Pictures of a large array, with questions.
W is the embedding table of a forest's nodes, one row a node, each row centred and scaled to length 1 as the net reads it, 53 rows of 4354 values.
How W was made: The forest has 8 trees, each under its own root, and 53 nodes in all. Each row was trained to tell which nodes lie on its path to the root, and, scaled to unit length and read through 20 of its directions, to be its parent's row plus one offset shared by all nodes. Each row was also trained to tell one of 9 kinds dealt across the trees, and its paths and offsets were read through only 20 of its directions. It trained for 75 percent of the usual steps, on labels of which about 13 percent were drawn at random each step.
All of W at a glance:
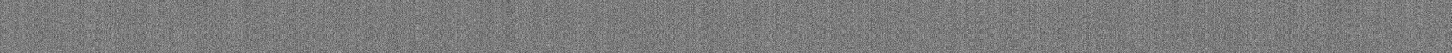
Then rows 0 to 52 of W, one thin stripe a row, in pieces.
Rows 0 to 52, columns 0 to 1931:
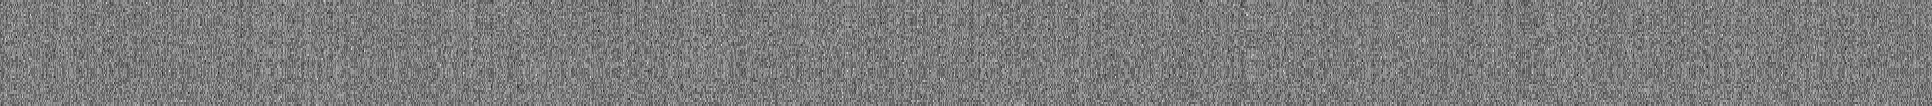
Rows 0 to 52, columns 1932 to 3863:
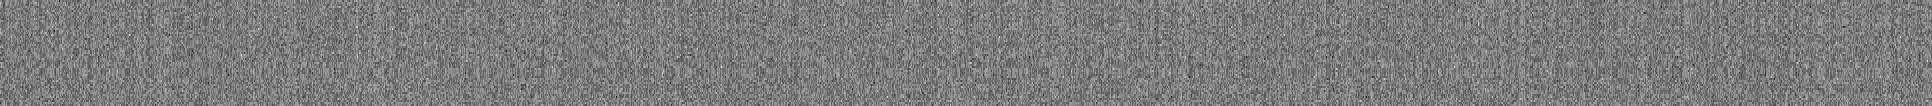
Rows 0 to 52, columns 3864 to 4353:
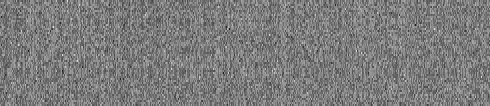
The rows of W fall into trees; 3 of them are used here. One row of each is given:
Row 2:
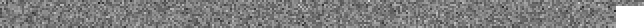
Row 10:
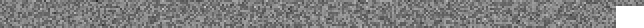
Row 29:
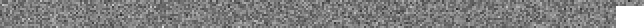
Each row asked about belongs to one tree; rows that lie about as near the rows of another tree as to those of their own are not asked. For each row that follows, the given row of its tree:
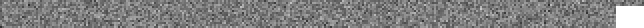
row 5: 29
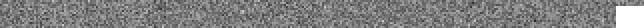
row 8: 29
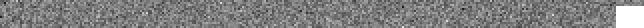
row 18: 2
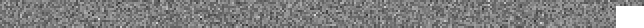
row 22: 10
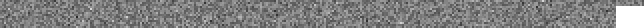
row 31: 10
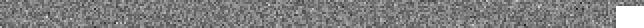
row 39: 10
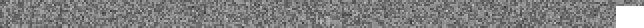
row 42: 2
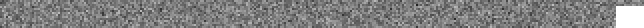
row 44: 2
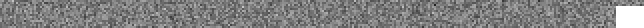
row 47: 29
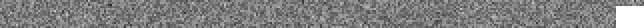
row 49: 10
